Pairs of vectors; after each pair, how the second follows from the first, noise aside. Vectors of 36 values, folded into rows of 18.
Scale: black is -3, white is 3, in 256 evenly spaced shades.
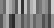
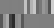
partly zeroed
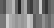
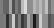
reversed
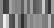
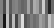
sign-scrambled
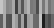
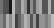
reversed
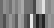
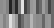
reversed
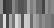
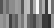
reversed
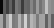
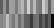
reversed
